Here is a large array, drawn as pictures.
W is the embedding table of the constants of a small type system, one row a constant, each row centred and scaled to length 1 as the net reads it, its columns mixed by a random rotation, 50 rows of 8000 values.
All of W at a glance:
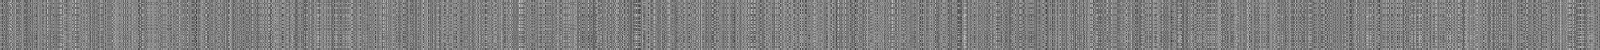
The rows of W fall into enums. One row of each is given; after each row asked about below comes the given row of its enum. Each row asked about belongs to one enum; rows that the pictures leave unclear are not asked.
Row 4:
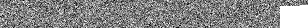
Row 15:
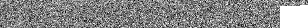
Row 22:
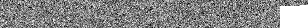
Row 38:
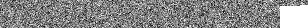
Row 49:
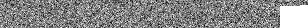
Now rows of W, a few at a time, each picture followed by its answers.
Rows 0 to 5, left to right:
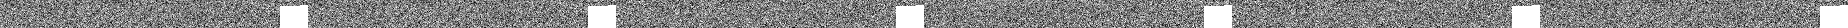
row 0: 49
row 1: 49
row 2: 4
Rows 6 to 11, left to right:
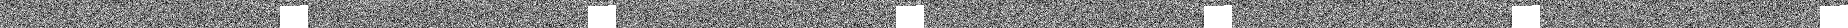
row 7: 15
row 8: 15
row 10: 49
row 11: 22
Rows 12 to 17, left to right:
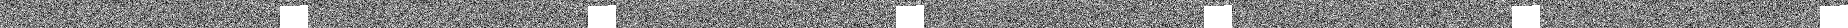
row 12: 49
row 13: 49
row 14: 15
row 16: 38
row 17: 22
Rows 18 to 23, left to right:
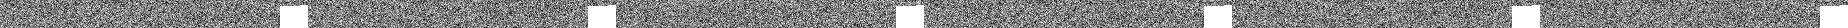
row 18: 49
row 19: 22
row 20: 15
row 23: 49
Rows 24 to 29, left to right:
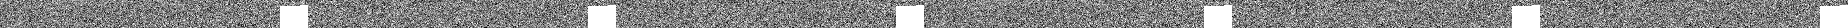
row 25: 4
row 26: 49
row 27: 15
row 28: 4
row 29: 4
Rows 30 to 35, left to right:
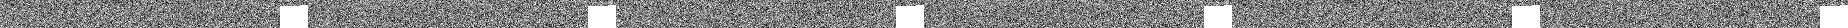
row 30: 49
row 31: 15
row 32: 22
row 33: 15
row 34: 49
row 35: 38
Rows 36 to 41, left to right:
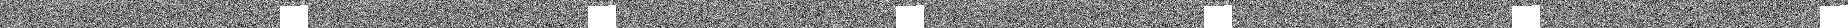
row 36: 15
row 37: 15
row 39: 15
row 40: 22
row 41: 22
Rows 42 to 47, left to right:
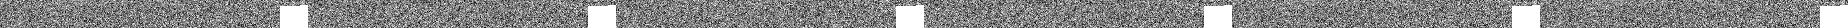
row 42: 15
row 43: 49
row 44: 38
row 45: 49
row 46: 15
